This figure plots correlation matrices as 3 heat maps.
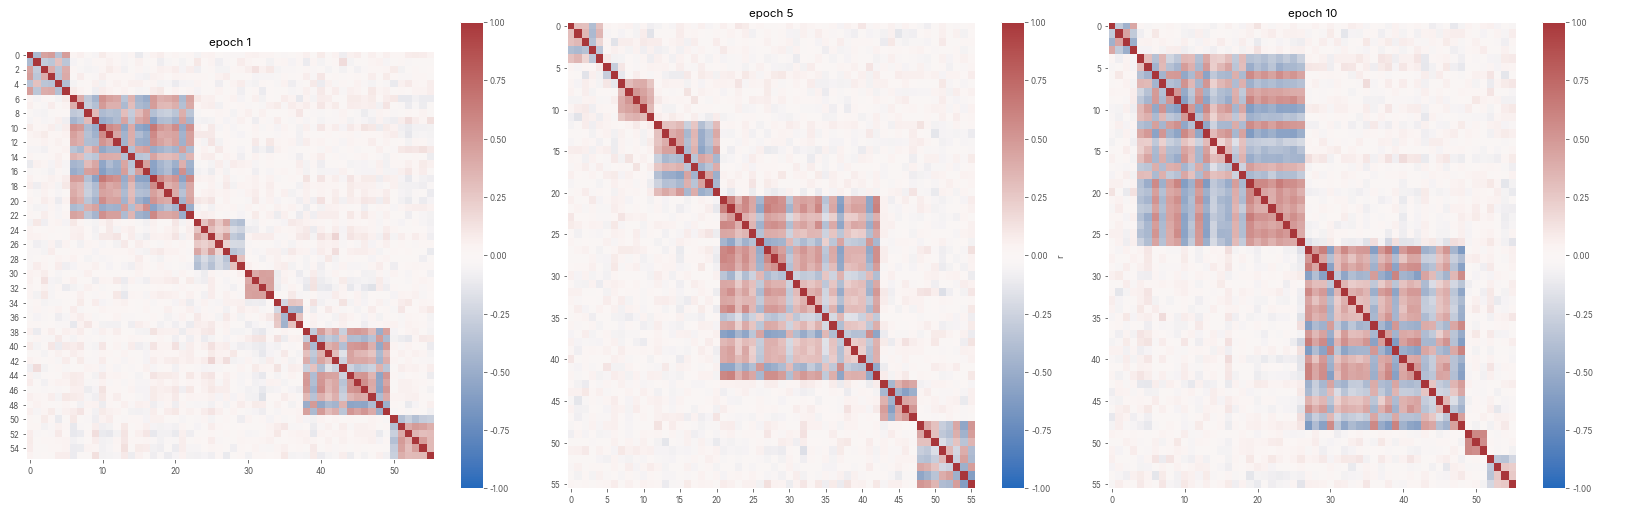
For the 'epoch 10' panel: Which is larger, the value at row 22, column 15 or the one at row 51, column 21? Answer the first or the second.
the second
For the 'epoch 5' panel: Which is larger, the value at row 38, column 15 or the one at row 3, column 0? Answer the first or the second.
the first
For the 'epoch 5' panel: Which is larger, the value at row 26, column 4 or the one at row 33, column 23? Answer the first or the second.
the second
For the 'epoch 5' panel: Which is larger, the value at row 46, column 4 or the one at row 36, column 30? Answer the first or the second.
the first
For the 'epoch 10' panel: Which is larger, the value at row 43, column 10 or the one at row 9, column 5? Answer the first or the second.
the first
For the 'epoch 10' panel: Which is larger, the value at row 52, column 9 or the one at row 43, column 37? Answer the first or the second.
the first
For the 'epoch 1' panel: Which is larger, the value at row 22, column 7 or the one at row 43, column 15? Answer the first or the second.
the first
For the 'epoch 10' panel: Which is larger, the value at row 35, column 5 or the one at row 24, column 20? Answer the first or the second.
the second
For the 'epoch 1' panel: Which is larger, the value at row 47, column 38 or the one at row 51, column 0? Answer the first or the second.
the first
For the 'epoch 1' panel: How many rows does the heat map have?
56
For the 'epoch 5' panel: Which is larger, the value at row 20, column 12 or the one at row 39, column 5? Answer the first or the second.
the first
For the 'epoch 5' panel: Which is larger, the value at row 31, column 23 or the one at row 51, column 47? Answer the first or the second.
the first
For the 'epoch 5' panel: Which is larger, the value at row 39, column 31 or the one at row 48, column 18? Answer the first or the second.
the first
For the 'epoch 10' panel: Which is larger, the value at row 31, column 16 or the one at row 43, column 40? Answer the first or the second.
the first
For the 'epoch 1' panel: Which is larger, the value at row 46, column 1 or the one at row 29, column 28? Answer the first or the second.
the second
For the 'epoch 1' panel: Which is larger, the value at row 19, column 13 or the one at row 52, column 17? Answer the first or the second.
the second
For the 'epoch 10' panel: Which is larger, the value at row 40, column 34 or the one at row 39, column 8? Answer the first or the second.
the first
